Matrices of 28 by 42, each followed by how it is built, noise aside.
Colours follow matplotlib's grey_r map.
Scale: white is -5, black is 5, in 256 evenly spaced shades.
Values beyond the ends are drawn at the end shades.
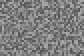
noise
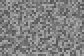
noise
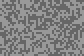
noise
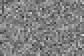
noise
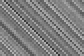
Toeplitz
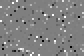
sparse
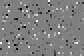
sparse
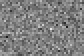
noise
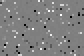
sparse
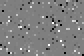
sparse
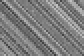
Toeplitz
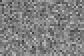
noise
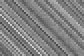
Toeplitz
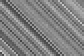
Toeplitz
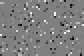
sparse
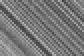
Toeplitz
